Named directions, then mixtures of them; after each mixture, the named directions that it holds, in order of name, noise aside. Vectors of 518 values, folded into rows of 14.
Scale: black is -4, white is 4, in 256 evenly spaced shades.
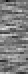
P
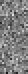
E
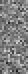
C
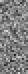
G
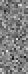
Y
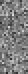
E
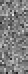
E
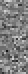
P, Y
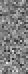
C, G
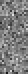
E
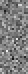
Y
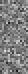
C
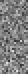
C, G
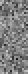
E, Y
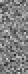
G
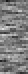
P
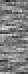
P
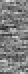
G, P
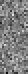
E
